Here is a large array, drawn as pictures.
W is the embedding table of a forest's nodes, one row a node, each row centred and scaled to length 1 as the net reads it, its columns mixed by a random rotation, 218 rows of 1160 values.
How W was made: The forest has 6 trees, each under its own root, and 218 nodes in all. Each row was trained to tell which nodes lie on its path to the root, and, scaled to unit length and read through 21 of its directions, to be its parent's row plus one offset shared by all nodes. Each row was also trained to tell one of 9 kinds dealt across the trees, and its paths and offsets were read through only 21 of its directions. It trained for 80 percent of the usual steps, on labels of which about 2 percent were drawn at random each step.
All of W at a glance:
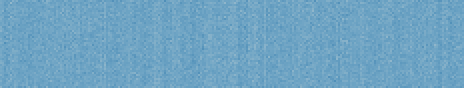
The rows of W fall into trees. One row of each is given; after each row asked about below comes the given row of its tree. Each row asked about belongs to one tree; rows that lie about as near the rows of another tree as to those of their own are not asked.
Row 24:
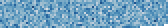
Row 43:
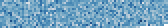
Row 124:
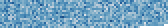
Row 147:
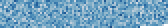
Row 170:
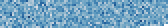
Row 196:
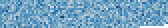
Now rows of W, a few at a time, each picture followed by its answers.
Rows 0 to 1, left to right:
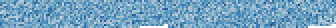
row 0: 124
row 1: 170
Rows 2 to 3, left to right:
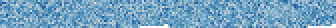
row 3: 124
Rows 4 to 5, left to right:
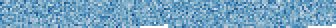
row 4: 24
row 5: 43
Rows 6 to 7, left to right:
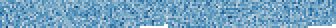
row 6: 24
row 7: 43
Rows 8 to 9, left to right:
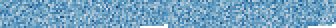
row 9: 43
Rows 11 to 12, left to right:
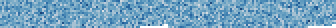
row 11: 43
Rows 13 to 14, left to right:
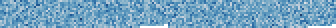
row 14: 124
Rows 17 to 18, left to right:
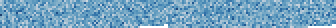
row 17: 124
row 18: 43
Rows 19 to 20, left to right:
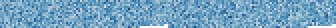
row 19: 43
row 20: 147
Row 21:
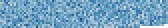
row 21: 124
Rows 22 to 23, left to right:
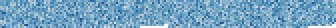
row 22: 170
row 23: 24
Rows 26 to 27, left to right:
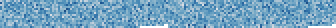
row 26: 43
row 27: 43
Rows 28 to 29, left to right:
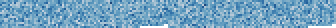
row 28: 124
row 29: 24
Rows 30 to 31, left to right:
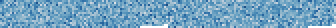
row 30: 24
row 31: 24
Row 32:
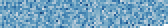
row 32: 43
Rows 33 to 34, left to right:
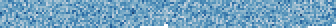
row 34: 124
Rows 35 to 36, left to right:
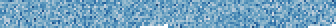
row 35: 170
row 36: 170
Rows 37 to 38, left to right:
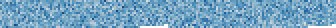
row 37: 124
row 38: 124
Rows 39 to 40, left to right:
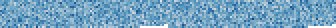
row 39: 124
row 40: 43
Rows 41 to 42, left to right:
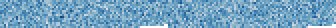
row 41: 170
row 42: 124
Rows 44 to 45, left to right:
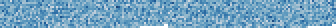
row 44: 43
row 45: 124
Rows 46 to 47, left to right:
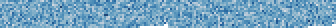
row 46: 147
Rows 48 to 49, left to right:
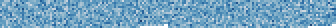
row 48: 196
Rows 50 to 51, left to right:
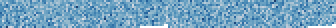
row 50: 24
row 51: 43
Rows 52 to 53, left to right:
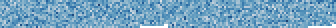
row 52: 124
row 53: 170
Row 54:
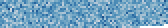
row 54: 170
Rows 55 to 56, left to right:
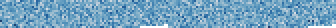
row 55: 24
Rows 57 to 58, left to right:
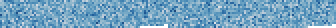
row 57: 124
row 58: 43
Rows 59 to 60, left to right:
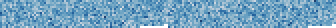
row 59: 196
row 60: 43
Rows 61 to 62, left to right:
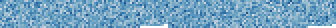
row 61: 147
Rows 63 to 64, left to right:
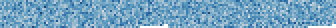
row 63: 43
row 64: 170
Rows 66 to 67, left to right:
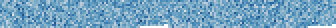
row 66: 196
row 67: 170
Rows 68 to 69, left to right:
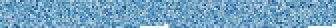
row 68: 24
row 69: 147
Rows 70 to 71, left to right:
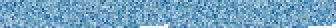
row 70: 170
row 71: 24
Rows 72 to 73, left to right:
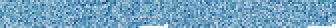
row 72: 170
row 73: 124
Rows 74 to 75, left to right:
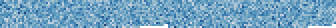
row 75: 124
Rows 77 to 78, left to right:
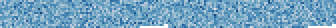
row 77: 170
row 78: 24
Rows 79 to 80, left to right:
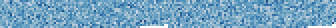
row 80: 147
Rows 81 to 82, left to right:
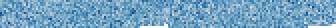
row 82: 147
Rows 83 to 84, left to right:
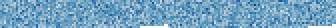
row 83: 24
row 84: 170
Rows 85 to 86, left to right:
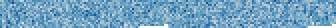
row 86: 124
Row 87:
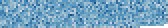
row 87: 24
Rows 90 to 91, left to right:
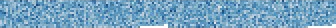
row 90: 24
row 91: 43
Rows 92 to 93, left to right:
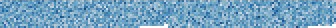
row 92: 24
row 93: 24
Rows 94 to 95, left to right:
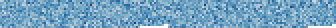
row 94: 124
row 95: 147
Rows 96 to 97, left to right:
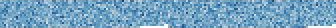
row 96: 170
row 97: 43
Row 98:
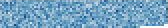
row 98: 124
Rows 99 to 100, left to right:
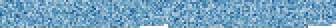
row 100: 147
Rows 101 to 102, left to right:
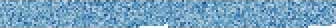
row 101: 147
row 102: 24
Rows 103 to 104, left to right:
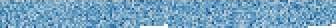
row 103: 24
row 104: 43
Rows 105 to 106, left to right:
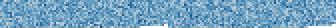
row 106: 196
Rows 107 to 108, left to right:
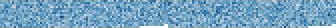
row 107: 43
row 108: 24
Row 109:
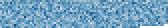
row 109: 124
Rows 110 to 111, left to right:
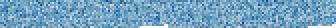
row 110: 124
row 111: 124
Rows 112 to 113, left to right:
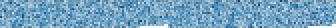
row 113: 147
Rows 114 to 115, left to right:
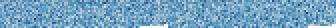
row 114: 43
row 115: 124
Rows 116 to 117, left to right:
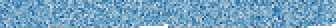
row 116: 170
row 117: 24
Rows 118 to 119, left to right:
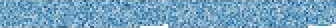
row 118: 24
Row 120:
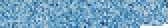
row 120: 170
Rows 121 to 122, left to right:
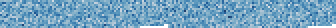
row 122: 147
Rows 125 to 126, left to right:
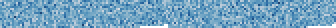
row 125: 24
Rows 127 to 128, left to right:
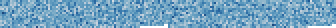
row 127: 170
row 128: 43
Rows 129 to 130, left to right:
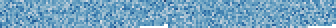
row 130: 43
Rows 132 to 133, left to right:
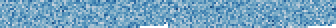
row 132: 147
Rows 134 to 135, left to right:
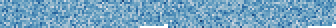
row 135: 43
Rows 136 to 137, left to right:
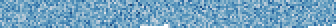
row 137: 24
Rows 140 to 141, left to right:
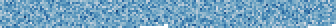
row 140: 124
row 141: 124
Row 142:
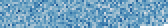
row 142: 170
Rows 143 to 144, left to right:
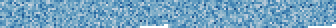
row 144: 147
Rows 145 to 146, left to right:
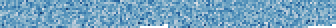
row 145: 43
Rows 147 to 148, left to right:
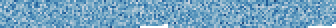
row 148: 124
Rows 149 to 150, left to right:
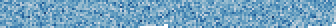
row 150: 196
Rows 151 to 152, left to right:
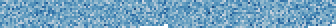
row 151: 43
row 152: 43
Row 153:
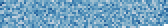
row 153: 43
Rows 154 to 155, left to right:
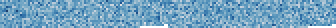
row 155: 43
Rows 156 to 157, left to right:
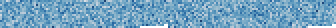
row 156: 43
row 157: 124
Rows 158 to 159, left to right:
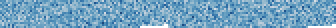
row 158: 170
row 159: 124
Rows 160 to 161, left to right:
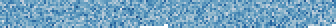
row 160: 43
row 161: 170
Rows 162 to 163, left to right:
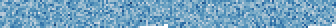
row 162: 124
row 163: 24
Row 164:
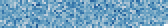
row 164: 43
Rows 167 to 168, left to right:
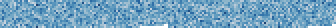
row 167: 43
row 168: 124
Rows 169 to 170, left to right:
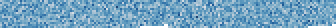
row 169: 24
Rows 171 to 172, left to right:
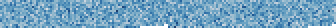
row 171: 24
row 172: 24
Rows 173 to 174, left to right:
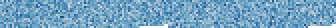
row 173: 147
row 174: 24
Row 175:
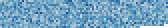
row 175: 170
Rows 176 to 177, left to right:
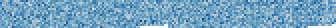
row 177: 43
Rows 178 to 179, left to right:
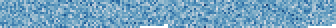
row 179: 43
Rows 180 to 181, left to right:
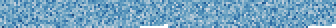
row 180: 147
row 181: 24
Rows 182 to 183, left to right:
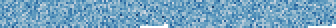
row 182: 24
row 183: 24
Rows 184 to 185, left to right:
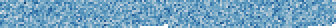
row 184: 124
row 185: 24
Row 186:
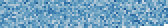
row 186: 43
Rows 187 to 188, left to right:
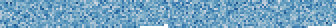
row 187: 124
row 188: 43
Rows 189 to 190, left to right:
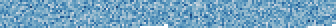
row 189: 24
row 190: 124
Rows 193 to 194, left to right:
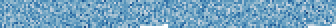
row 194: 124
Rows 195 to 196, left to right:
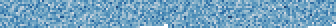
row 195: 24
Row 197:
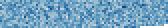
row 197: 147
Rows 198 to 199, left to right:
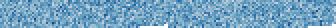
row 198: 147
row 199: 24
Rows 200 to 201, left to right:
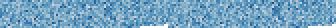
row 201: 24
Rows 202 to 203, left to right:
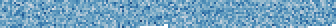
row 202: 124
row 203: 43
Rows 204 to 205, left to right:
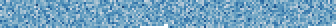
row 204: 147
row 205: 24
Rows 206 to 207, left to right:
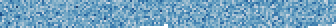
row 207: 43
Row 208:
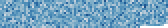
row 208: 147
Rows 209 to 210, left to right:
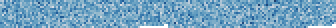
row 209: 124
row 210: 124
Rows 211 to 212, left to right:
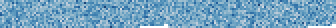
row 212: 124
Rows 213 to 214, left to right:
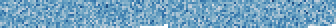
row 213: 24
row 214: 124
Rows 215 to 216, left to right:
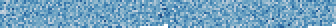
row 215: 147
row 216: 24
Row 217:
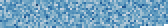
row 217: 147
